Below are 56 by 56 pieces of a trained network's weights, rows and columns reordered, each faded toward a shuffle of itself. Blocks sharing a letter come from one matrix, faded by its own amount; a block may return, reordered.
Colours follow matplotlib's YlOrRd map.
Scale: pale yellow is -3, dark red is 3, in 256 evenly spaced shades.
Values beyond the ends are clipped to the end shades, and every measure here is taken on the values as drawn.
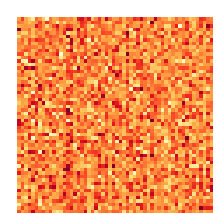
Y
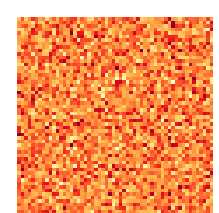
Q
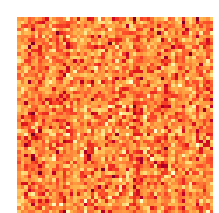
Y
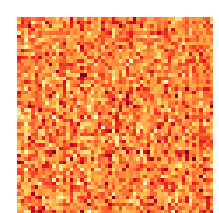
Y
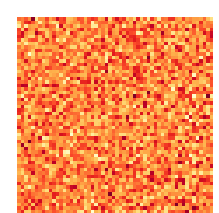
Q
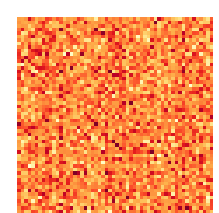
Y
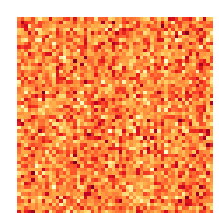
Y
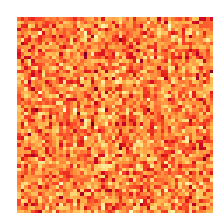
Q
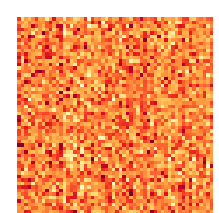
Y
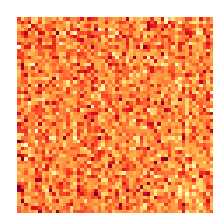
Y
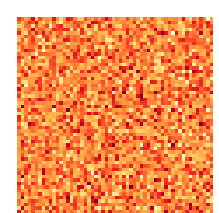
Q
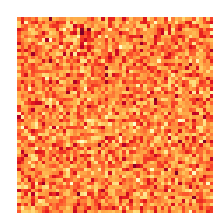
Q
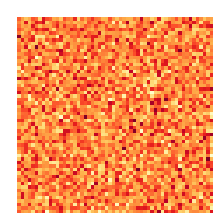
Q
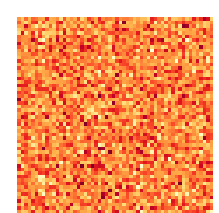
Q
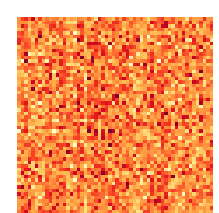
Y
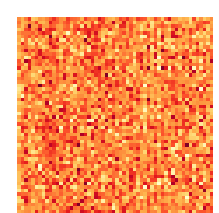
Y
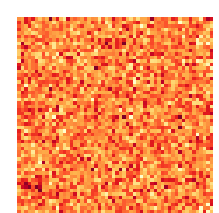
Q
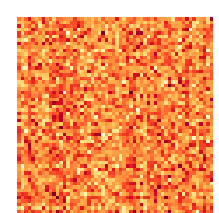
Y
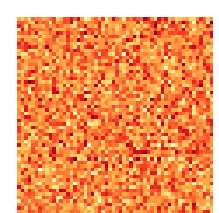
Q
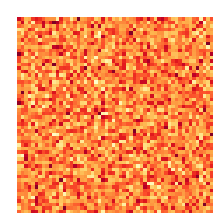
Q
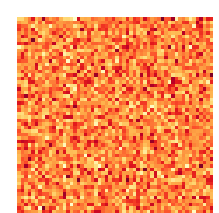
Q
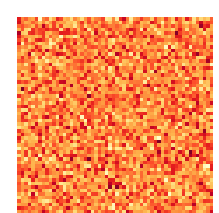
Q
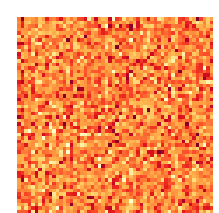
Y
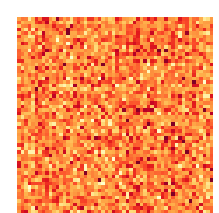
Y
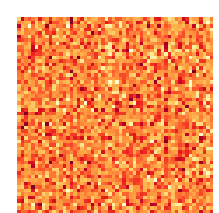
Y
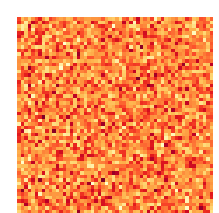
Q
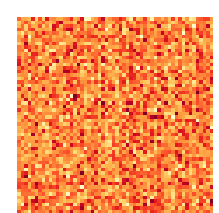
Y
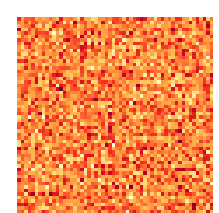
Q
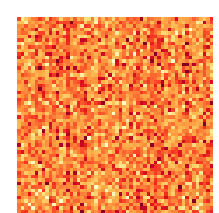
Y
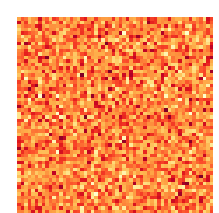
Q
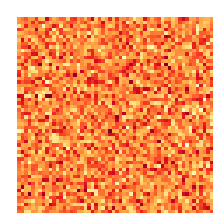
Q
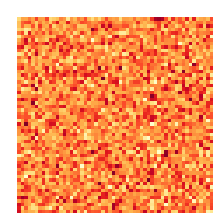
Q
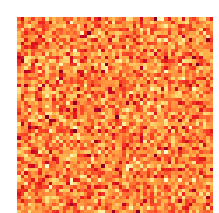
Q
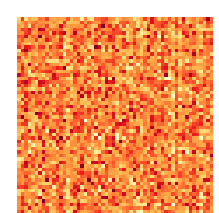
Y
